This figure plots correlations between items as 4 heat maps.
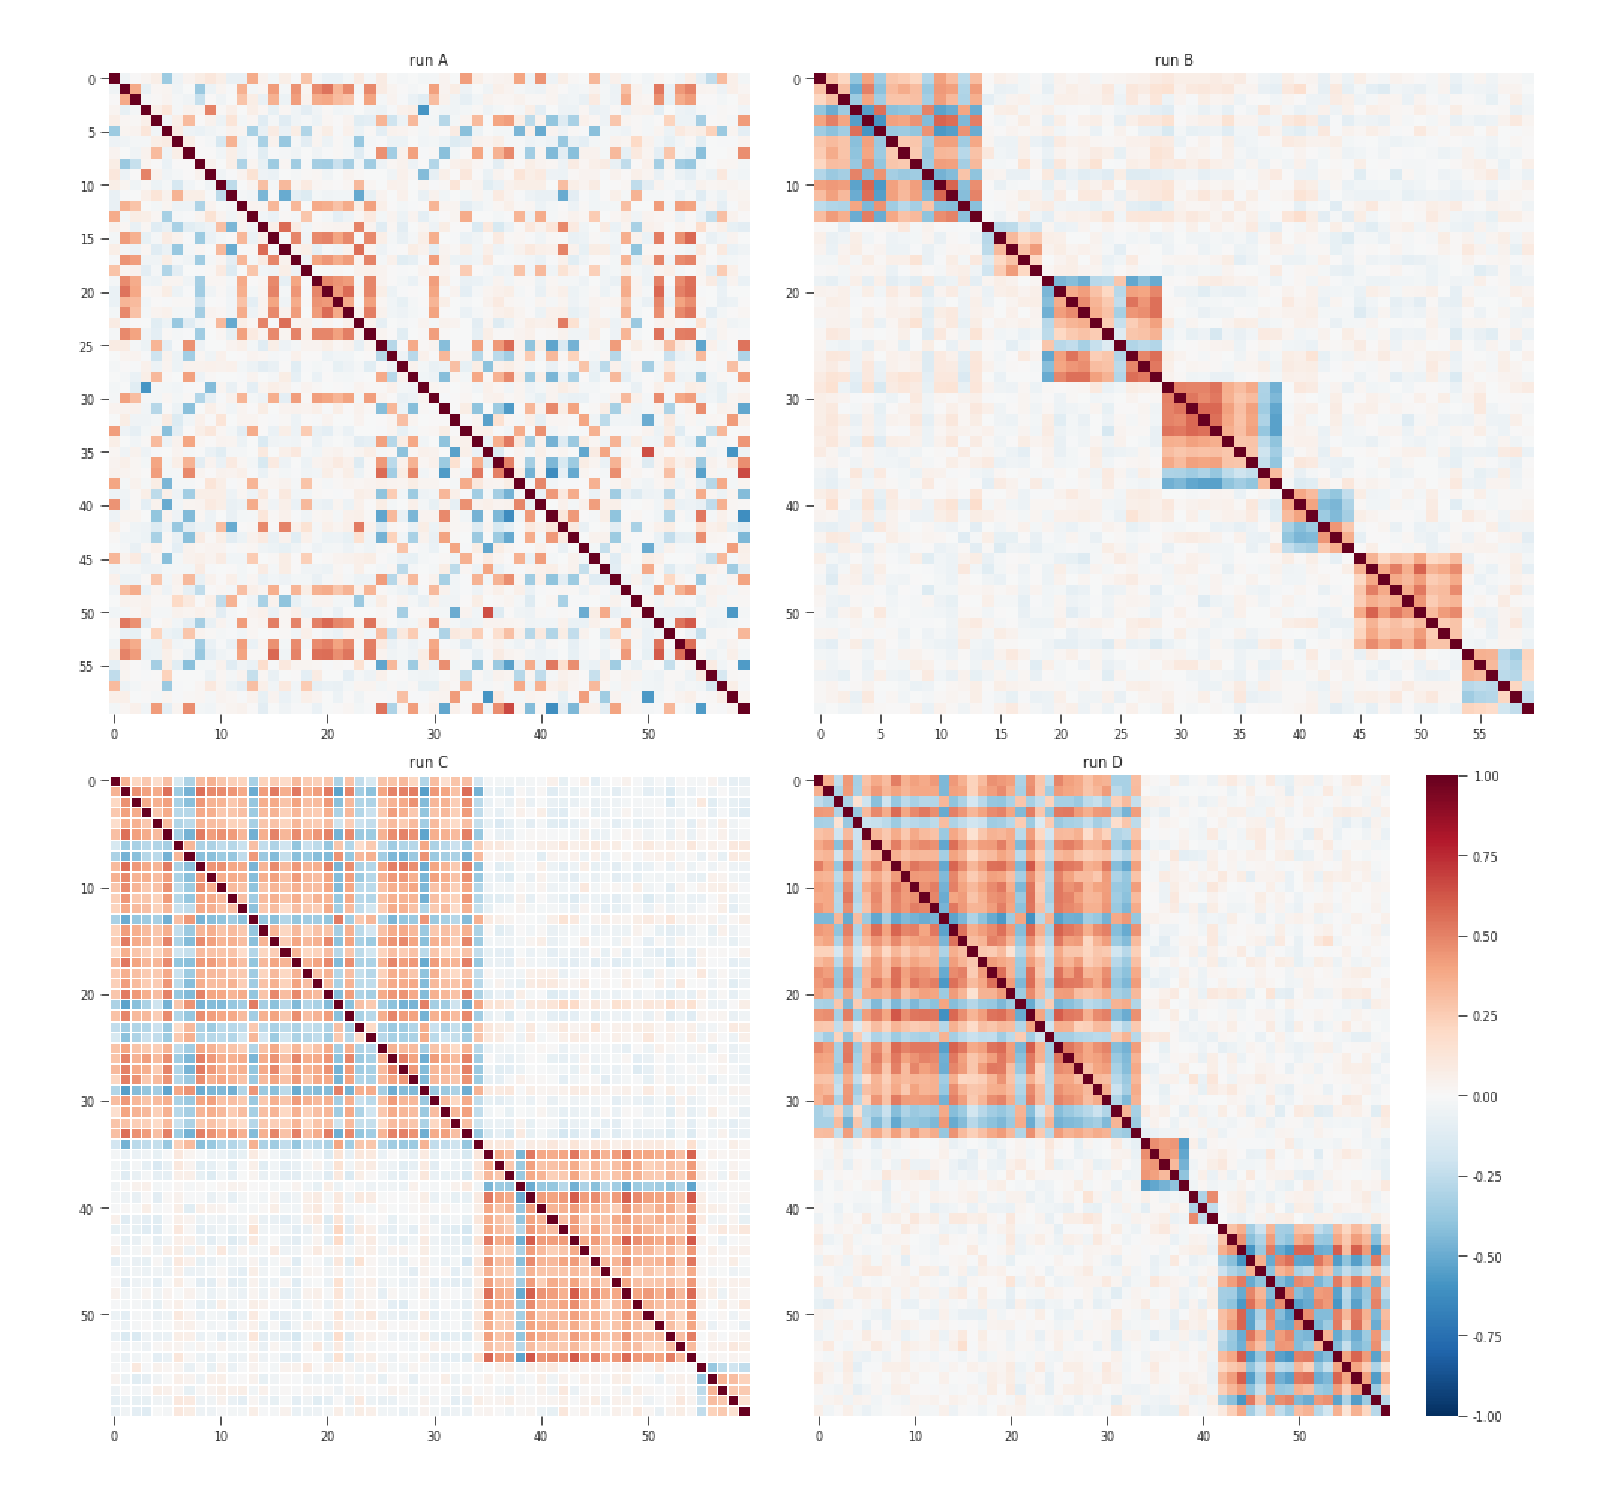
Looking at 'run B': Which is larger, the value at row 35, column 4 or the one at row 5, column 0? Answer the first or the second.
the first
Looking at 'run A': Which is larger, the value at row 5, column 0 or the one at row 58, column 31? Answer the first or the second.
the second
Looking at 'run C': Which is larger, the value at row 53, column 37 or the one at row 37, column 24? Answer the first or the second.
the first
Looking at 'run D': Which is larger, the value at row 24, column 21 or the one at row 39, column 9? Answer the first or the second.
the first
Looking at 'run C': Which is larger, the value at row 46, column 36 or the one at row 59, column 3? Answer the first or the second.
the first
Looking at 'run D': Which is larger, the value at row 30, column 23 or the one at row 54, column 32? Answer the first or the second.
the first
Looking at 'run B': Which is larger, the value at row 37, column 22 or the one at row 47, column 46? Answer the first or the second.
the second
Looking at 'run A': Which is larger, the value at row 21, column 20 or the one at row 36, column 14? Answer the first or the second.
the first
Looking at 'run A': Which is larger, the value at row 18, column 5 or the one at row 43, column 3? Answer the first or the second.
the second
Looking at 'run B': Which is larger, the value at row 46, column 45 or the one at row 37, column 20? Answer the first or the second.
the first
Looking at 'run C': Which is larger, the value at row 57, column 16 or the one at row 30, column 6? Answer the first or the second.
the first
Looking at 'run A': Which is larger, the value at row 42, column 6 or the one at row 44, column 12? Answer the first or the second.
the second
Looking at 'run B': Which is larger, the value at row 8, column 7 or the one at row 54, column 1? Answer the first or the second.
the first
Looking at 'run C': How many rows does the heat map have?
60
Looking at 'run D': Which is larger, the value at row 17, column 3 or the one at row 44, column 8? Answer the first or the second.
the first
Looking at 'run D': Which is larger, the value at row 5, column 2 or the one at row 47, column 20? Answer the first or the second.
the second
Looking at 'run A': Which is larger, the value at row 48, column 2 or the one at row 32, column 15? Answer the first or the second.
the first
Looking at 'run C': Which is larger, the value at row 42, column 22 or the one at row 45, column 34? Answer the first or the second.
the second
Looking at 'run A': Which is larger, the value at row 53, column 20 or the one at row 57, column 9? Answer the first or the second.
the first
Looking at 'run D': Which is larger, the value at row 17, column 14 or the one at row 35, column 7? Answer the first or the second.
the first
